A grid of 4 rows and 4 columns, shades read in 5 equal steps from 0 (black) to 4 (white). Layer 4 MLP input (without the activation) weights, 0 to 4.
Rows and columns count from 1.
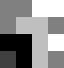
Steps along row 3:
same up up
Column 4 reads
4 2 4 2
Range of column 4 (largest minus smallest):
2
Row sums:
12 10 7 6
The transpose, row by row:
2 2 0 1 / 2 3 0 0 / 4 3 3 3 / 4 2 4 2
